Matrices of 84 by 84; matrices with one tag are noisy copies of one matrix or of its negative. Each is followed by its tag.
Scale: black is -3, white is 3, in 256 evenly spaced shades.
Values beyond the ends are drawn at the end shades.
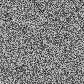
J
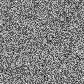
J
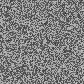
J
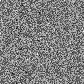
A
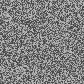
J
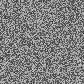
A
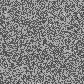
J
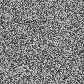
J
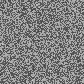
A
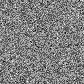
A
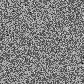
A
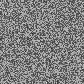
A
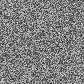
A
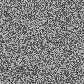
J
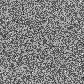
J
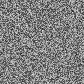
A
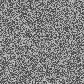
A
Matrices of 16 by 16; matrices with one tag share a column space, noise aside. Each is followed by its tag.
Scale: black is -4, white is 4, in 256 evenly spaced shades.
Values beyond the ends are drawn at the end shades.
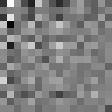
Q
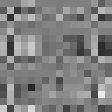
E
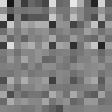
Q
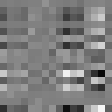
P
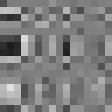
E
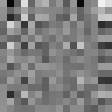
Q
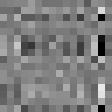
E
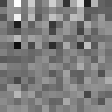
Q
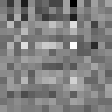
Q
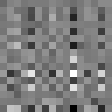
P
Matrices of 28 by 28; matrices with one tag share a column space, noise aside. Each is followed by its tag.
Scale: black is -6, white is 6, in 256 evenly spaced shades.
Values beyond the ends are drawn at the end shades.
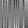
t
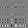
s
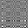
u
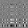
s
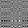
u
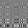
s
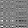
u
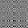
u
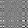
u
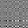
u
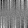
t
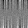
t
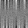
t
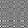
u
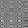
u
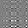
u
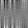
t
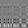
s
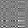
u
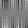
t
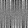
t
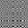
u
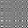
u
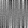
t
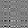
u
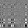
s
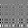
s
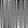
t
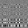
s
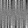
t
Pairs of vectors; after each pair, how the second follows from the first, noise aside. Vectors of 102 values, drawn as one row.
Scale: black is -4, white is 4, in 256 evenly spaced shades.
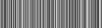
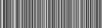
reversed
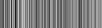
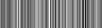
shuffled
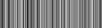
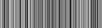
shuffled
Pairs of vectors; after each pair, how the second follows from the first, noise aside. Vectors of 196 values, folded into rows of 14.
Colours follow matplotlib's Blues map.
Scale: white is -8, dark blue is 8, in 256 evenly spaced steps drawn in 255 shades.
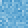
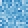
scaled up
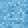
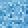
scaled up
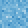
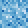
scaled up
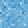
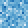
scaled up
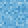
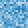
scaled up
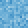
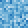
scaled up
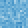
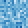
scaled up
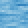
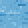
partly zeroed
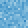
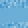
partly zeroed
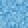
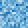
scaled up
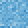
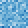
scaled up
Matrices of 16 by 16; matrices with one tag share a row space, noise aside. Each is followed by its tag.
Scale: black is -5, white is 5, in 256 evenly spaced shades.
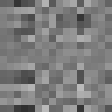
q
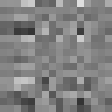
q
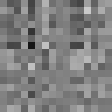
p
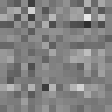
p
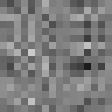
p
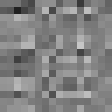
q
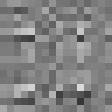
q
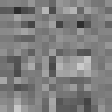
q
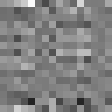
q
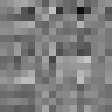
q
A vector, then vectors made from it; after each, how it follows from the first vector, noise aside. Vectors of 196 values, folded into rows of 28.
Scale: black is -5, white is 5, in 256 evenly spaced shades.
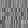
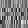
scaled up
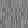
shrunk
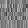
reversed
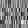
scaled up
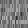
sign-scrambled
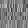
reversed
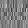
reversed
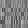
copied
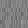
shrunk
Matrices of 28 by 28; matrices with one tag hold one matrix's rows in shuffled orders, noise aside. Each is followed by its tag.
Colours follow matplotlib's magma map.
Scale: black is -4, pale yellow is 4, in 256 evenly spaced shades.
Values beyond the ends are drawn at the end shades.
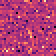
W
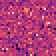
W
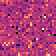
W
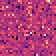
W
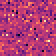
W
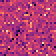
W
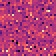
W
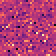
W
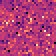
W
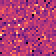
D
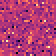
W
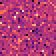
D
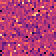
D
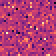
W
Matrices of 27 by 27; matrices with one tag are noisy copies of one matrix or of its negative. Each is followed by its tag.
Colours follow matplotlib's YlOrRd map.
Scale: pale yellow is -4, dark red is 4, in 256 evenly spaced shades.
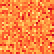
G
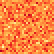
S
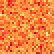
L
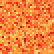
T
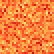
S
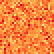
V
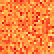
G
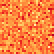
G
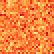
L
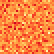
S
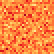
S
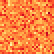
L
